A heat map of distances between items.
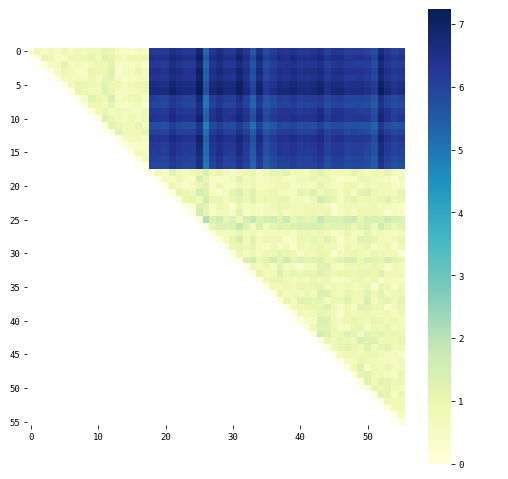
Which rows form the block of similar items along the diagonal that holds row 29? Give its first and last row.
18 to 55
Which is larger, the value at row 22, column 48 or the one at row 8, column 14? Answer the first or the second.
the first
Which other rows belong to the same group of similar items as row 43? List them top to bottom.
18, 19, 20, 21, 22, 23, 24, 25, 26, 27, 28, 29, 30, 31, 32, 33, 34, 35, 36, 37, 38, 39, 40, 41, 42, 44, 45, 46, 47, 48, 49, 50, 51, 52, 53, 54, 55
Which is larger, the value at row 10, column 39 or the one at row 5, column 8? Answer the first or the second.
the first
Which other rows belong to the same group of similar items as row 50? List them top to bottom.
18, 19, 20, 21, 22, 23, 24, 25, 26, 27, 28, 29, 30, 31, 32, 33, 34, 35, 36, 37, 38, 39, 40, 41, 42, 43, 44, 45, 46, 47, 48, 49, 51, 52, 53, 54, 55
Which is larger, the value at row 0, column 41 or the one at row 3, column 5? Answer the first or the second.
the first
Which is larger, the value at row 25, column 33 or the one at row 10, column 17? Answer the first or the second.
the first
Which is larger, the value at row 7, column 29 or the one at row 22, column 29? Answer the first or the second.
the first
